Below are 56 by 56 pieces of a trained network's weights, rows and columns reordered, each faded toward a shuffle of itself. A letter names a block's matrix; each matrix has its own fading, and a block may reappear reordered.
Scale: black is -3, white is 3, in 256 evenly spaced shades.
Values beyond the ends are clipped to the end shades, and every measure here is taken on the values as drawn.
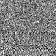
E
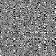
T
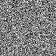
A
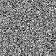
A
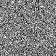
A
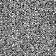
E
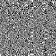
T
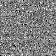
A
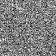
A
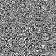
E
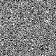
E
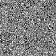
E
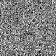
E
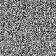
E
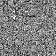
A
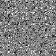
T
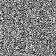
E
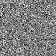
A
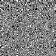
T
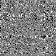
T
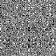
T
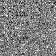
A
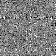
T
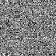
E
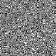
T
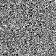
E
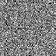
A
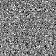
A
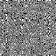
T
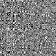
T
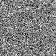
A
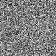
A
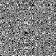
T
